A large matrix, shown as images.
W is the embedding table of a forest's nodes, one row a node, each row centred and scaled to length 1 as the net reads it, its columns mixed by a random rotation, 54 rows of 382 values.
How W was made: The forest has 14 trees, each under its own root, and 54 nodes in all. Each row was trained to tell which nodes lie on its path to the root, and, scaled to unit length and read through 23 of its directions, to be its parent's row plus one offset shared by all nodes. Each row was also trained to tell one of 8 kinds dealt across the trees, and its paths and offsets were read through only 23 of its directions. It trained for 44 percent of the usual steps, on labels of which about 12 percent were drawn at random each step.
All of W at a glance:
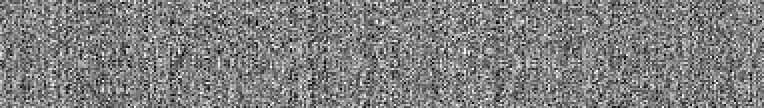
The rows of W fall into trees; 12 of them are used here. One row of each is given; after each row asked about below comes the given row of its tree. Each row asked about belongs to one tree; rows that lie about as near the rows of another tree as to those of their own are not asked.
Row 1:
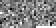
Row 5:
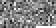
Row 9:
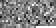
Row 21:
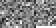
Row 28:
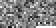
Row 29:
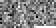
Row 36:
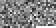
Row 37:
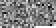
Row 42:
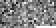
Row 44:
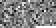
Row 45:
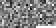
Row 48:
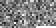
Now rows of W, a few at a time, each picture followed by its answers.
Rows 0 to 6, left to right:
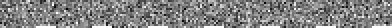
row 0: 45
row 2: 28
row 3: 37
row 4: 28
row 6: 45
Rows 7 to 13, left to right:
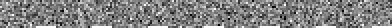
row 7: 37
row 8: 1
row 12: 29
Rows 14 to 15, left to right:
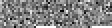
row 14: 36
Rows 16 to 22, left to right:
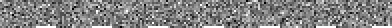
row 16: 44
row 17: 5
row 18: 36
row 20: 5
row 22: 29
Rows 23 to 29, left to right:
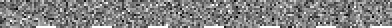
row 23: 42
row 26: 44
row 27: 29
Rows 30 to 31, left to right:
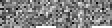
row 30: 48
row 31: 28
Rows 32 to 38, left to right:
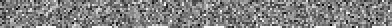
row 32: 48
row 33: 28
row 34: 45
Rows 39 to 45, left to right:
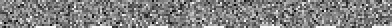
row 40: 29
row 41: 5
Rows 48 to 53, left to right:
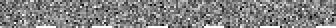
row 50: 37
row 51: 9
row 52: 5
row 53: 1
